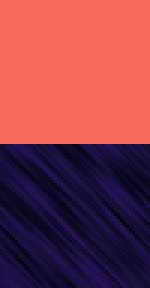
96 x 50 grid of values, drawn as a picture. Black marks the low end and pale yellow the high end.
The table splits into 2 rows of 1 panel. Panel 1,1: high, flat. Panel 2,1: very low, slanting down to the right, faint in contrast.
